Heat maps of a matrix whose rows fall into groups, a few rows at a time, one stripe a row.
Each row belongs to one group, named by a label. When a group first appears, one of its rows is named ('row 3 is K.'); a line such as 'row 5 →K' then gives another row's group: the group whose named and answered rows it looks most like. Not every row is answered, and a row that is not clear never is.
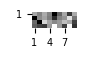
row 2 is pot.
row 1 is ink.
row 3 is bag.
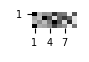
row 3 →ink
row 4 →pot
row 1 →pot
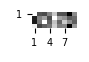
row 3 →bag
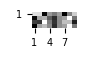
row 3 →bag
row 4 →pot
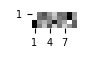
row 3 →pot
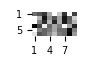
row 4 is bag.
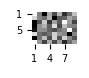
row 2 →ink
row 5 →pot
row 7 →bag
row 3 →bag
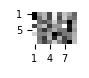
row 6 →ink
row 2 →bag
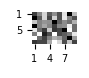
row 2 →bag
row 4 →pot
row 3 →ink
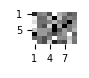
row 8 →ink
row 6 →pot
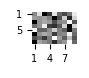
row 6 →pot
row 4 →ink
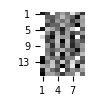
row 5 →pot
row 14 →ink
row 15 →bag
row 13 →bag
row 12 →pot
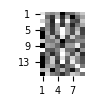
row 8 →ink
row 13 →bag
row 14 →pot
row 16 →pot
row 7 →bag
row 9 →pot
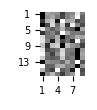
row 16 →pot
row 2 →pot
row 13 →pot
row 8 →ink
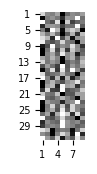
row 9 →bag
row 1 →ink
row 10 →bag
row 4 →pot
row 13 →ink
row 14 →bag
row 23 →pot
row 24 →bag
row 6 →ink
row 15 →bag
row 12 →ink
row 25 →bag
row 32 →ink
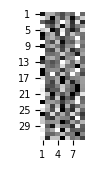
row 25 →ink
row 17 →ink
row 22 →ink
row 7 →pot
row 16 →bag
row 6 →bag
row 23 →pot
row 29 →ink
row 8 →ink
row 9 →pot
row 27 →ink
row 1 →pot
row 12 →pot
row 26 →bag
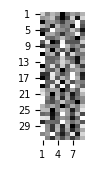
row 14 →bag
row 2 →ink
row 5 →bag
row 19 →bag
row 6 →pot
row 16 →bag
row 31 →ink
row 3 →pot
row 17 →bag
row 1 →ink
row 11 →bag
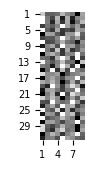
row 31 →pot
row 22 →ink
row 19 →bag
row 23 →bag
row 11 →pot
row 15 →bag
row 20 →pot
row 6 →pot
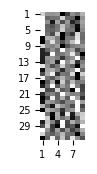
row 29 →bag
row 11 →bag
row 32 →bag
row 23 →pot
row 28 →bag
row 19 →bag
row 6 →ink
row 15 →pot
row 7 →pot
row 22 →bag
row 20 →ink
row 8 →pot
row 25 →pot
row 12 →pot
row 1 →ink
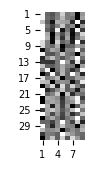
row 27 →pot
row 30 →ink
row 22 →pot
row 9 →ink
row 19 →bag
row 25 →pot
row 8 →ink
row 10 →pot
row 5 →ink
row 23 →pot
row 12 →pot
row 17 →ink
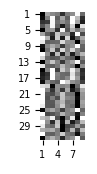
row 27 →ink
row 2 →bag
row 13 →pot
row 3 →bag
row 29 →ink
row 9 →pot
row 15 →bag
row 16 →bag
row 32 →pot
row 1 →pot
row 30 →ink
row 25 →pot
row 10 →bag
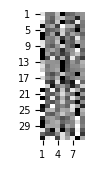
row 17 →ink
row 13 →ink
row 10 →pot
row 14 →ink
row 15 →ink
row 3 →ink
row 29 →pot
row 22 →bag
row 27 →pot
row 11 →pot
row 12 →bag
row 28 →pot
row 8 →ink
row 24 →bag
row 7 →pot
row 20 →bag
